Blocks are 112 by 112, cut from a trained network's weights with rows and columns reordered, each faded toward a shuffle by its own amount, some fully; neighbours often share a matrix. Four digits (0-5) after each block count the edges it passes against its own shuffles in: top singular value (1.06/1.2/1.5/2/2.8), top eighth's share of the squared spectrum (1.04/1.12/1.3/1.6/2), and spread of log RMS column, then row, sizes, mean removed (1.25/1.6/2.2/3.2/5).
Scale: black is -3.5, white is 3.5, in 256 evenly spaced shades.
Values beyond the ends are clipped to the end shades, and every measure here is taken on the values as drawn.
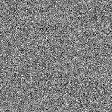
3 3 1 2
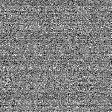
3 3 2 1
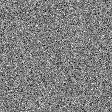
1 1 0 0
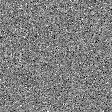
0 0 0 0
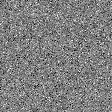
0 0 0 0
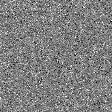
0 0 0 0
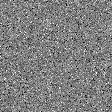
0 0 0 0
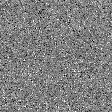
0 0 0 0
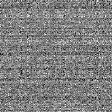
4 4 3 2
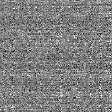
3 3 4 1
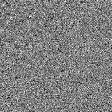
3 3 0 1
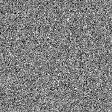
2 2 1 1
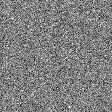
1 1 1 0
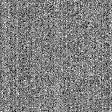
3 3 0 2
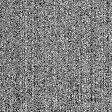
3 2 0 1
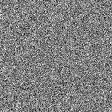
2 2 0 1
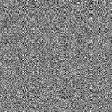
4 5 3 3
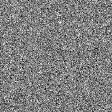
2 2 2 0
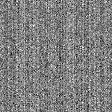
4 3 1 2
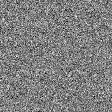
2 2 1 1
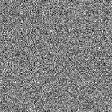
4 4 2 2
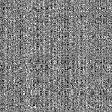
4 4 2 3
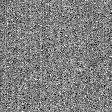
2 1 0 0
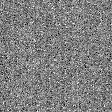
1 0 0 0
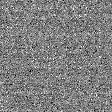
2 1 1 0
